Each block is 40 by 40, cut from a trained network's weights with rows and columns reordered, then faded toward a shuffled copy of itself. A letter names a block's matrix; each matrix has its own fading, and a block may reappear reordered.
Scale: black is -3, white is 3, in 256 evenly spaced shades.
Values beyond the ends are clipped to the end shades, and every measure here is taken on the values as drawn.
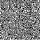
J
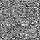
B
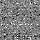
J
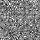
J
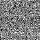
J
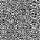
B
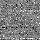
J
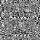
B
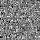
J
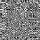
B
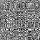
B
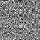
B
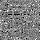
J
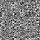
B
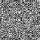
B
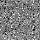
J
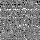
J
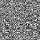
B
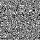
J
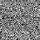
B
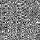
B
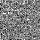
J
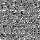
J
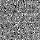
J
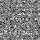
J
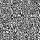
B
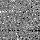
J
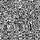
B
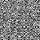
B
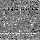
J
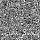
J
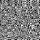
B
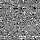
J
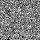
J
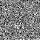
J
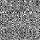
B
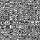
B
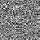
B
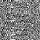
B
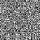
B
